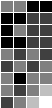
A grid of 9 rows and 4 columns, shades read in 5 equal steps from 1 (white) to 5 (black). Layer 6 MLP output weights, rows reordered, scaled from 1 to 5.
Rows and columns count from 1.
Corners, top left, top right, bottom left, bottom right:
3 5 4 1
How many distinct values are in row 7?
2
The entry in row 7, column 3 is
3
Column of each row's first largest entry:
3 1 1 1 2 1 2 2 1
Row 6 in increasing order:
3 3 4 4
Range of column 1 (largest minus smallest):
2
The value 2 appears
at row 8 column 4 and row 9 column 3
